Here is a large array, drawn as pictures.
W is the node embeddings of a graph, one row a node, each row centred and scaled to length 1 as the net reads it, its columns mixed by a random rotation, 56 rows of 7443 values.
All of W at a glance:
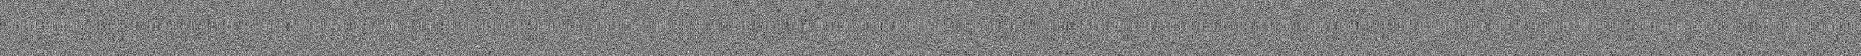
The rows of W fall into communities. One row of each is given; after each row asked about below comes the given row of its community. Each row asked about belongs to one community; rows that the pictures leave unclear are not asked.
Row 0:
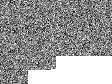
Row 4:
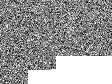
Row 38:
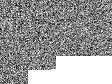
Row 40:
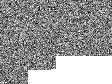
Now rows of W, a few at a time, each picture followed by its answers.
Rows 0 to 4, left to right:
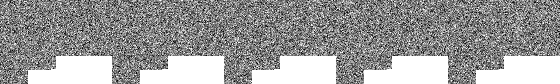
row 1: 4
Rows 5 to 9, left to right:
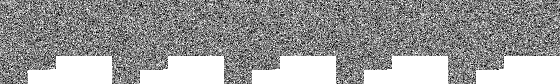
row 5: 4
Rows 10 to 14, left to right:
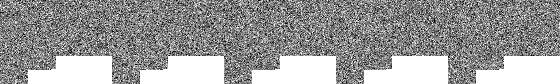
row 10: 38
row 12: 40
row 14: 4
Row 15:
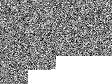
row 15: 38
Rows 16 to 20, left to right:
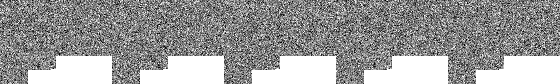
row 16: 0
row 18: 4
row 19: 0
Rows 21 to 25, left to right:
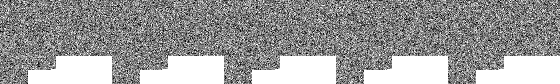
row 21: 0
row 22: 38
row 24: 38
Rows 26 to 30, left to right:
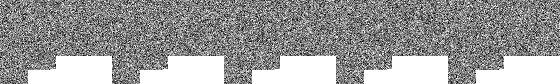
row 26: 4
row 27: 4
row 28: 38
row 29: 38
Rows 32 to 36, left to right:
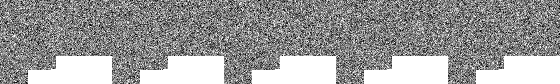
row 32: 0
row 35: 38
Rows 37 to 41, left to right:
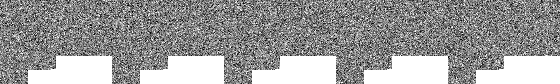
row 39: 38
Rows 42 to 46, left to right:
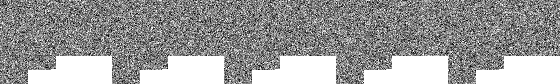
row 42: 4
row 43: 4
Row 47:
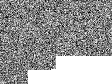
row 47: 40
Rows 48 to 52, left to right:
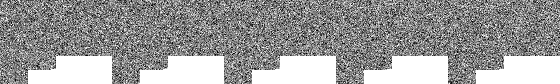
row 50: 38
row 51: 4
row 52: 4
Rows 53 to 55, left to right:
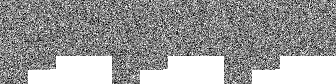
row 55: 38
